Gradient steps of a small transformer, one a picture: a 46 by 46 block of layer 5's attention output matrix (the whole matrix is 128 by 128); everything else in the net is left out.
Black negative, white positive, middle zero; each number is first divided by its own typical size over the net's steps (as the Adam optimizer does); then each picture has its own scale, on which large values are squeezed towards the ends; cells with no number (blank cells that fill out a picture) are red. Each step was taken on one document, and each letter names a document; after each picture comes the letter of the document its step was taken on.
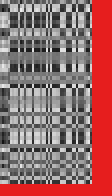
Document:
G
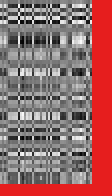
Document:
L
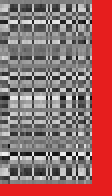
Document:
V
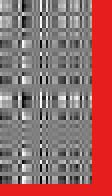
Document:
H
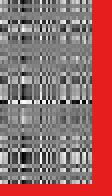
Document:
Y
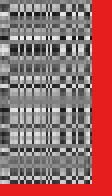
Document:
G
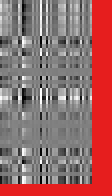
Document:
H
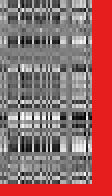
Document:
L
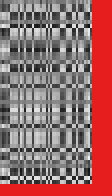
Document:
G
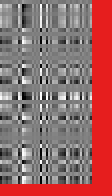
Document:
H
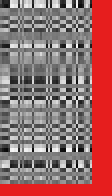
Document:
V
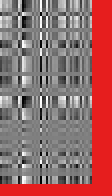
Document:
H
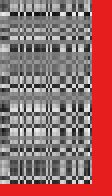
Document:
G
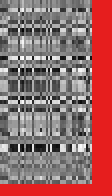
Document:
L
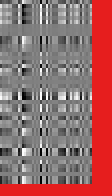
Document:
H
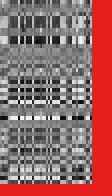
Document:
L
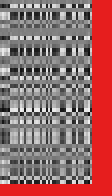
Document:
G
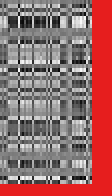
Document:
L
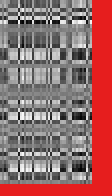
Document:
L
